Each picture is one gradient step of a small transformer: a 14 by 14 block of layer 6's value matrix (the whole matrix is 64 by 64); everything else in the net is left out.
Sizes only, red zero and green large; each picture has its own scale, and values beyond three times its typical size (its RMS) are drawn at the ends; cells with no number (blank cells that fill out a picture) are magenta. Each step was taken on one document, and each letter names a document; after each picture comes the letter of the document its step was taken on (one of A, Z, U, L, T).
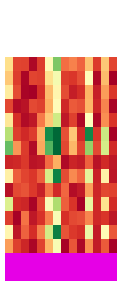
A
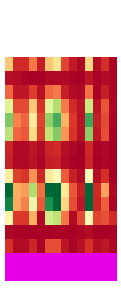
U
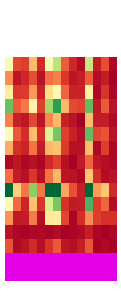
U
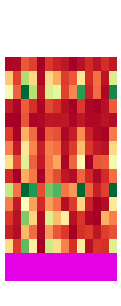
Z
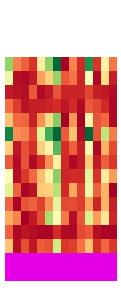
A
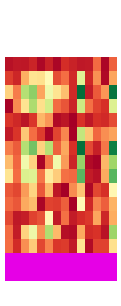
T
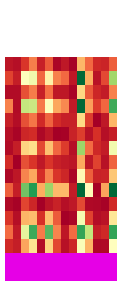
T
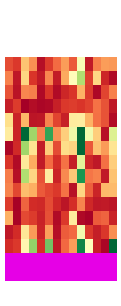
T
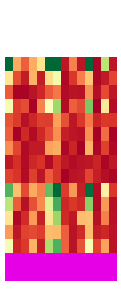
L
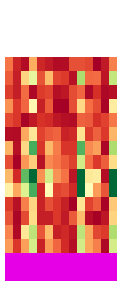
T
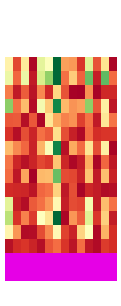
A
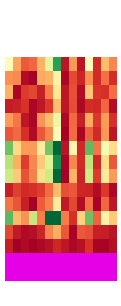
A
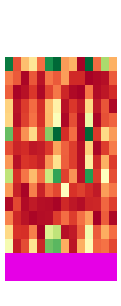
U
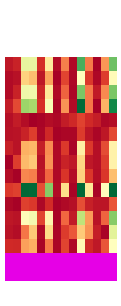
T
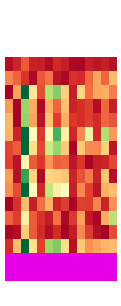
Z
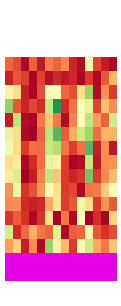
L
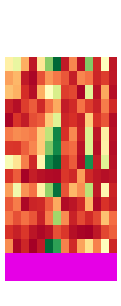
A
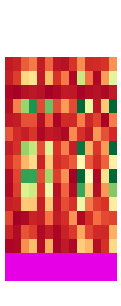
T
